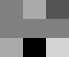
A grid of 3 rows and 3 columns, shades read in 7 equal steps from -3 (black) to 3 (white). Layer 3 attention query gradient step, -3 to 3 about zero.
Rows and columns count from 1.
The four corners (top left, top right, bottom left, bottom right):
0 -1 1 2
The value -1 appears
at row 1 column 3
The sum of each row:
0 0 0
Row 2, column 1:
0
